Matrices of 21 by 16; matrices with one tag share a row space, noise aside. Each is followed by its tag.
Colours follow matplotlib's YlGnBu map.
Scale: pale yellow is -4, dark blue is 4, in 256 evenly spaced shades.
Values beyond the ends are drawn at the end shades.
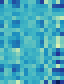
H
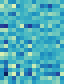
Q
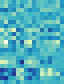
Q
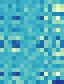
H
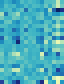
H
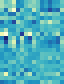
Q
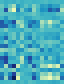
Q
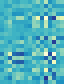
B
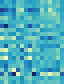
Q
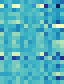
H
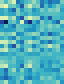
Q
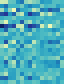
Q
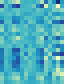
H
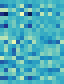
Q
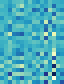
B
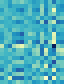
B
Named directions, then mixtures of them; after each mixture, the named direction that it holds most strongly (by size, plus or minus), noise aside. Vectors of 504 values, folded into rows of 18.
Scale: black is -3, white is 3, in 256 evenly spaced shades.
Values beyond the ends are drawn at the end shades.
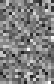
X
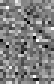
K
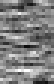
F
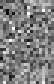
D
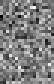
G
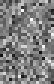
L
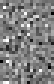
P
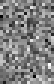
G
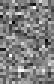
G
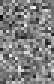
G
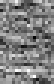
F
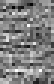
F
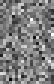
L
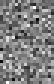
G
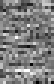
F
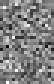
G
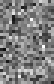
L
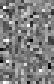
P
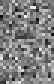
G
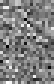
K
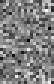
X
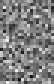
X
